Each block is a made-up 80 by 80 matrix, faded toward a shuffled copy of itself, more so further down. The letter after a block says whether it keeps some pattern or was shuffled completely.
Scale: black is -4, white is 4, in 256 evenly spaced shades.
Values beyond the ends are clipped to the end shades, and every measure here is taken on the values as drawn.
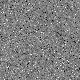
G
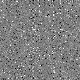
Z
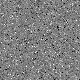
G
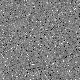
G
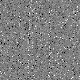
Z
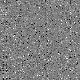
Z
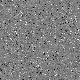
G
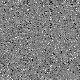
Z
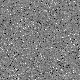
G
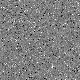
G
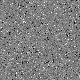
G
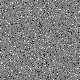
G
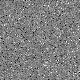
G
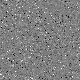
G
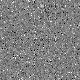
Z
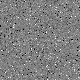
G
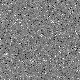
G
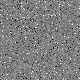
G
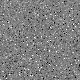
G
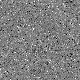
G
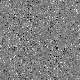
Z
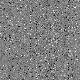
Z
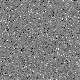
G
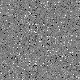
Z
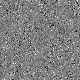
G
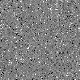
Z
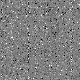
Z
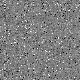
Z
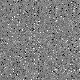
Z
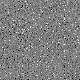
Z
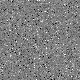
G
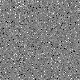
Z
